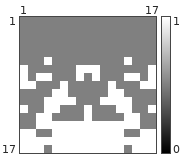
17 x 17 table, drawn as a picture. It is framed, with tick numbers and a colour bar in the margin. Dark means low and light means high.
Average level on the scale: 70%. Ninth with the highest average: bottom middle. Slope: up to the bottom. Mirror symmetry: left to right. Calmest part: top middle.
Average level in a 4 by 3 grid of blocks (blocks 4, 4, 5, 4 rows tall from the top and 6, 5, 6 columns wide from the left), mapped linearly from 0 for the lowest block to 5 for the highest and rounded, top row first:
000 / 111 / 212 / 454
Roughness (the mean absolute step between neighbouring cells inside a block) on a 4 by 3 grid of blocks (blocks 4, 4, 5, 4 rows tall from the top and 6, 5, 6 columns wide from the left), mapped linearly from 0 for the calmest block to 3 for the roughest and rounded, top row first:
000 / 232 / 323 / 303
